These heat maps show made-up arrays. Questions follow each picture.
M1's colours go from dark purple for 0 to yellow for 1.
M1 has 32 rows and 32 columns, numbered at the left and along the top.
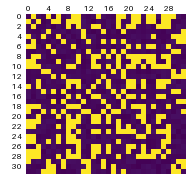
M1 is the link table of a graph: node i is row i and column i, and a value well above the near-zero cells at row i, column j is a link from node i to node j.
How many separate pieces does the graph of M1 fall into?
1
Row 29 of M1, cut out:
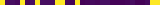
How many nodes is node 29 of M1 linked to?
8
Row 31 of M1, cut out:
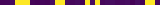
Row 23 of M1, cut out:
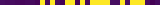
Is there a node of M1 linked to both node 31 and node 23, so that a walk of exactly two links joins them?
yes
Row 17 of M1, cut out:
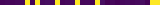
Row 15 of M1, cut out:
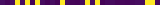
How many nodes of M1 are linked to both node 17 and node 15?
4
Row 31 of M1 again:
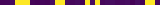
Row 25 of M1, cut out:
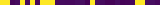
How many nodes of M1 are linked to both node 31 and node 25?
1
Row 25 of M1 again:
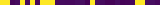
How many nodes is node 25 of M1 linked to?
10
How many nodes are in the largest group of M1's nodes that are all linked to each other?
8
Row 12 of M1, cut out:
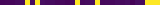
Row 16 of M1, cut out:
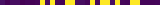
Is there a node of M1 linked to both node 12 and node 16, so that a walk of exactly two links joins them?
no
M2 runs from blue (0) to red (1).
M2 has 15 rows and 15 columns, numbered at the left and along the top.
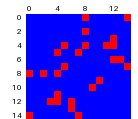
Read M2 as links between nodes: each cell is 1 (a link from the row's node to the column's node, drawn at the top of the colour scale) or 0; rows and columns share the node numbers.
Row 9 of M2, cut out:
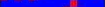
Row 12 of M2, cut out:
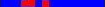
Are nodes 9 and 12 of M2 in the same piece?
no
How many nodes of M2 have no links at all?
1
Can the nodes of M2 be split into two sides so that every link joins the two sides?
yes
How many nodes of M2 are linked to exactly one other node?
6
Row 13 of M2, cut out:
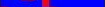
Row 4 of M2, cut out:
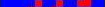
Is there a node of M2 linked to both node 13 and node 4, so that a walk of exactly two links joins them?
no
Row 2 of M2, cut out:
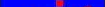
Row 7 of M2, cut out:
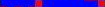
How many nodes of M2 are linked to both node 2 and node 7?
0
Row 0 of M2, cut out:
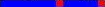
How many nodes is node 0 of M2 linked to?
2
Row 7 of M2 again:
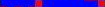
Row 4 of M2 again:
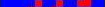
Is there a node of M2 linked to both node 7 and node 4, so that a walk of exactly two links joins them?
yes
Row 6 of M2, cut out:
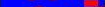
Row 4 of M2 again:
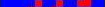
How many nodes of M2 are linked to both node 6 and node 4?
1
